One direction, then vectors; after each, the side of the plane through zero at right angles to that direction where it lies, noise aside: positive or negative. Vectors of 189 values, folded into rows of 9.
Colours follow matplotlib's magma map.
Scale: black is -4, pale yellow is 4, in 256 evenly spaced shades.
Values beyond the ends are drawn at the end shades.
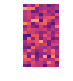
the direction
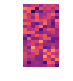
positive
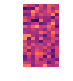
negative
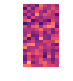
negative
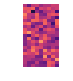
positive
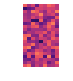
negative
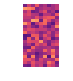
positive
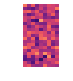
negative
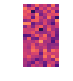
positive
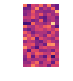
negative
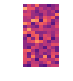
positive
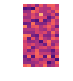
negative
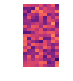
negative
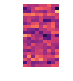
negative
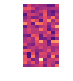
positive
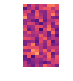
negative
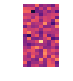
positive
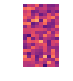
positive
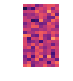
negative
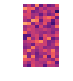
positive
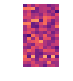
positive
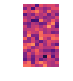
negative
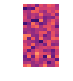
negative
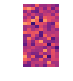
positive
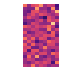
negative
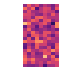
positive
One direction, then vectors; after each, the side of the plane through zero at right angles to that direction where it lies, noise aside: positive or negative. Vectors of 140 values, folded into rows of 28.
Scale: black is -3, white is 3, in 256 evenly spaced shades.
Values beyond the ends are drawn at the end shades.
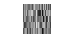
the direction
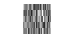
negative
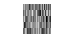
positive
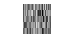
positive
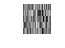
positive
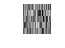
positive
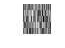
positive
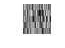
positive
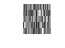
negative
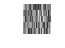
negative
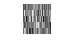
positive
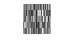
negative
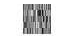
positive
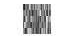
negative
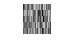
positive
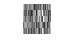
negative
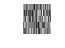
negative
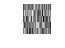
positive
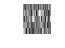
negative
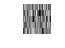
positive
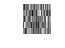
negative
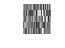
negative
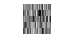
positive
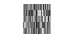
negative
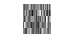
negative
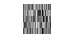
positive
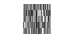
negative
